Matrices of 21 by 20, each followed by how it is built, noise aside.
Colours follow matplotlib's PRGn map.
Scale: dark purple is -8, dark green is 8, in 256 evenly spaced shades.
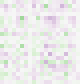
low rank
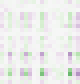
low rank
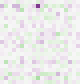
low rank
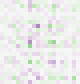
low rank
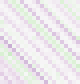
Toeplitz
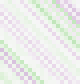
Toeplitz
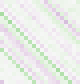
Toeplitz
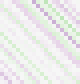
Toeplitz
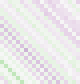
Toeplitz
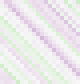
Toeplitz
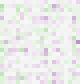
low rank
